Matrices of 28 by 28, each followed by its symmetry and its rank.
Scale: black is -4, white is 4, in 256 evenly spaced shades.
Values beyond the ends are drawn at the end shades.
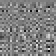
neither, rank three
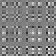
symmetric, rank one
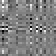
neither, rank two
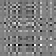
neither, rank two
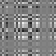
symmetric, rank one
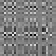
neither, rank two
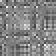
symmetric, rank three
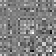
symmetric, rank three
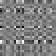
neither, rank two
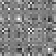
symmetric, rank three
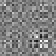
symmetric, rank three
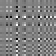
symmetric, rank one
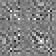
symmetric, rank three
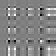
symmetric, rank one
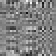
neither, rank three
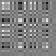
symmetric, rank one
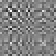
symmetric, rank three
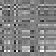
neither, rank two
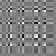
symmetric, rank one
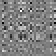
neither, rank three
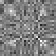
symmetric, rank three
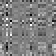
neither, rank three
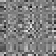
neither, rank three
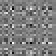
neither, rank two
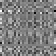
neither, rank three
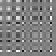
symmetric, rank one
